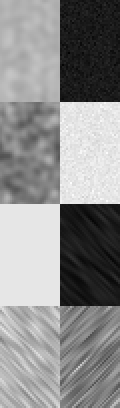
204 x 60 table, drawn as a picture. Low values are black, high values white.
The table splits into 4 rows of 2 panels. Panel 1,1: high, blotchy, faint in contrast. Panel 1,2: very low, fine-grained, faint in contrast. Panel 2,1: middling, blotchy. Panel 2,2: very high, fine-grained, faint in contrast. Panel 3,1: very high, flat. Panel 3,2: very low, slanting down to the right, faint in contrast. Panel 4,1: high, slanting down to the right. Panel 4,2: middling, slanting up to the right.
